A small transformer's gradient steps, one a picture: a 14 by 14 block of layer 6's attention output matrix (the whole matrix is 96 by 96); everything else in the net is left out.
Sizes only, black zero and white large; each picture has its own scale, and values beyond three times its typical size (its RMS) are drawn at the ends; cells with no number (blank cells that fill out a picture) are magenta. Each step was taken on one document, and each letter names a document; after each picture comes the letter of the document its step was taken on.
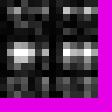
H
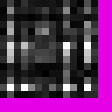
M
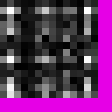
M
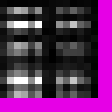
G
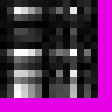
G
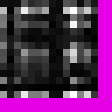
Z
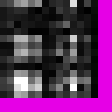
G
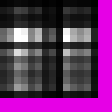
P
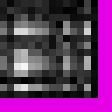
P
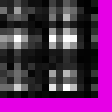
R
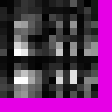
G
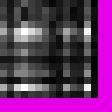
P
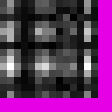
M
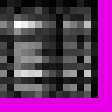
P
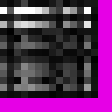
P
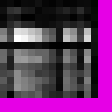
P
